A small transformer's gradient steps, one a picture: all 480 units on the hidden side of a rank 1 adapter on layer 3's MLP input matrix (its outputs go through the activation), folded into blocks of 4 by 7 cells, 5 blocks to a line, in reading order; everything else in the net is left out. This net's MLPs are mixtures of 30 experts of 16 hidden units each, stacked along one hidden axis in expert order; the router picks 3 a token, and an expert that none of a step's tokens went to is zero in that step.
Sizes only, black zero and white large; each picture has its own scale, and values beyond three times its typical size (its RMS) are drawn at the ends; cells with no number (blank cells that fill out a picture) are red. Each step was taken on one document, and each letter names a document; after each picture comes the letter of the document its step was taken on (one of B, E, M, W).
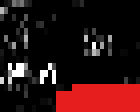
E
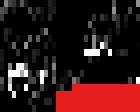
E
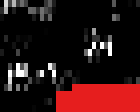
E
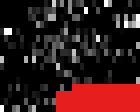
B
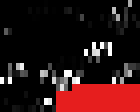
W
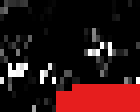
E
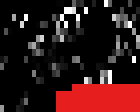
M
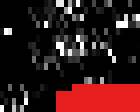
B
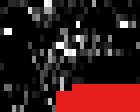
B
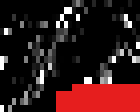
M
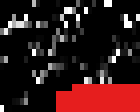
M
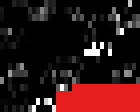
W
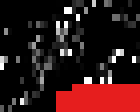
M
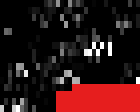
B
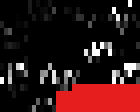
W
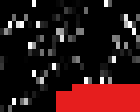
M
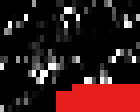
M
